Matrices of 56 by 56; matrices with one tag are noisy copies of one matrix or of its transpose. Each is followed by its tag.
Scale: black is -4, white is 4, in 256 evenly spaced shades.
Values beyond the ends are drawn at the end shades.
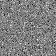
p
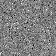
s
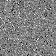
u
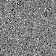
u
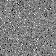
u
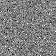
p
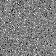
u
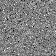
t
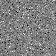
s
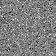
u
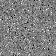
s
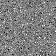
p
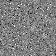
t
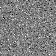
u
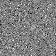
t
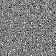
p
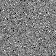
t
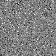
u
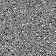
p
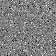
p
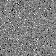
u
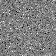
s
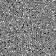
s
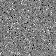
s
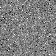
u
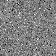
u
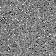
u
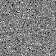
s
